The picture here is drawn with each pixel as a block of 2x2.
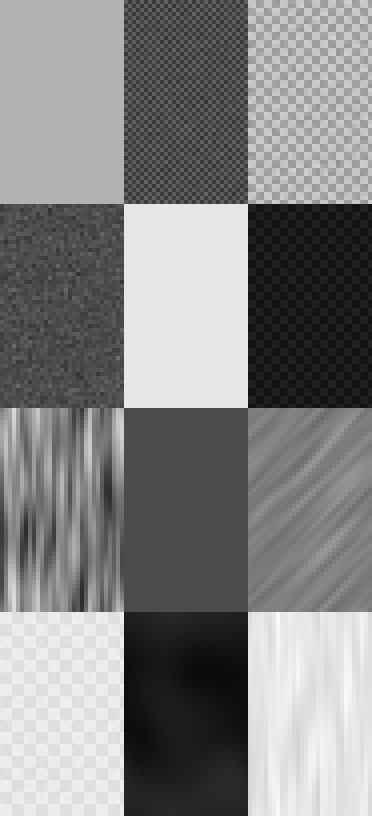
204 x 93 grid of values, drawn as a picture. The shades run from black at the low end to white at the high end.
It is made of 4 by 3 panels. Panel 1,1: high, flat. Panel 1,2: low, checkered. Panel 1,3: high, checkered. Panel 2,1: low, fine-grained, faint in contrast. Panel 2,2: very high, flat. Panel 2,3: very low, checkered, faint in contrast. Panel 3,1: middling, streaked downward, strong in contrast. Panel 3,2: low, flat. Panel 3,3: middling, slanting up to the right, faint in contrast. Panel 4,1: very high, checkered, faint in contrast. Panel 4,2: very low, smooth, faint in contrast. Panel 4,3: very high, streaked downward, faint in contrast.
